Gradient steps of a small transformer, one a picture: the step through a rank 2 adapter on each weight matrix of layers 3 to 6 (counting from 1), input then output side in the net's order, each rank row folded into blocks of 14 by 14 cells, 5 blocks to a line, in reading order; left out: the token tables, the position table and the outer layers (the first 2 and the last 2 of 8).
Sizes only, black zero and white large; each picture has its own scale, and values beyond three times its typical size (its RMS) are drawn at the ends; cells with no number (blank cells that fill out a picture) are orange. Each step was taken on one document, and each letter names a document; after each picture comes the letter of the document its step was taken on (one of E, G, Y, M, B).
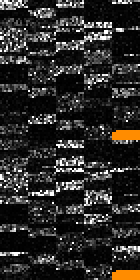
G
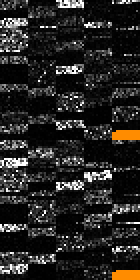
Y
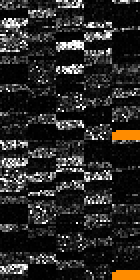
Y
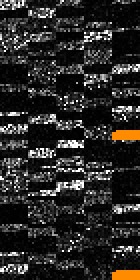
G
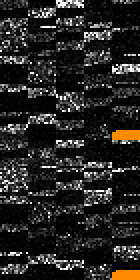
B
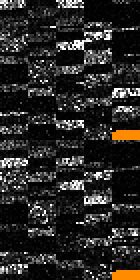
Y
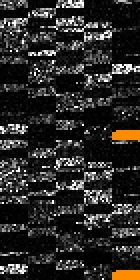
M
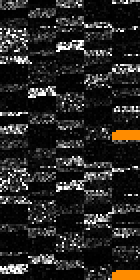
B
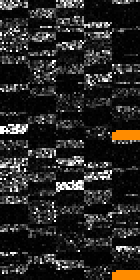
M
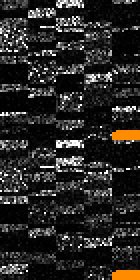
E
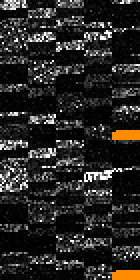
G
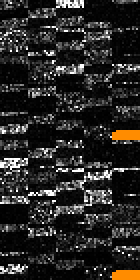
M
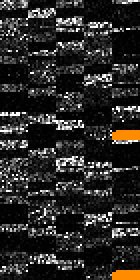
E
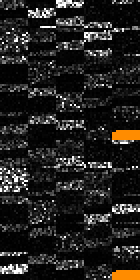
B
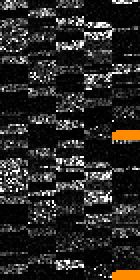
M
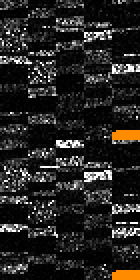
B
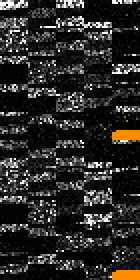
M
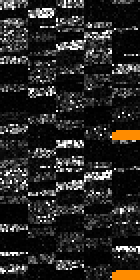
M
